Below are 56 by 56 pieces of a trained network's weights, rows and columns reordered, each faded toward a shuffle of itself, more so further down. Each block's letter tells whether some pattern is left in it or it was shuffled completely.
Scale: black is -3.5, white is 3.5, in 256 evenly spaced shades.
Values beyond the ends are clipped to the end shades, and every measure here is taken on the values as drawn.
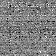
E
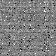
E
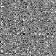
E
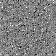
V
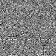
E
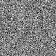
E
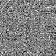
E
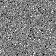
V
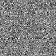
E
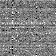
E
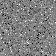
V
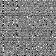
E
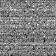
E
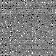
E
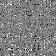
E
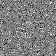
V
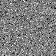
V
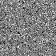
V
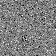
V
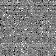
E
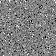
V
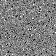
V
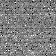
E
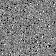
V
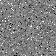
V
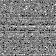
E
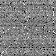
E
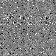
E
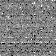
E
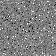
V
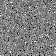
V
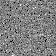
V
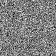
V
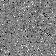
V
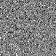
E
